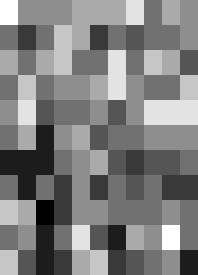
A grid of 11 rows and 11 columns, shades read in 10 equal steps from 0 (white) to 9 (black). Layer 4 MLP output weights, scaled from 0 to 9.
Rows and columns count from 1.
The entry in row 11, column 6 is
2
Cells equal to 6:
12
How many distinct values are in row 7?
6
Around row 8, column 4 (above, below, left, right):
5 7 5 4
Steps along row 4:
down up down same down down up up same down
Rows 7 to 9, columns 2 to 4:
8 8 5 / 8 5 7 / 3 9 7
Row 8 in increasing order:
4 5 5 5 5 6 7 7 7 7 8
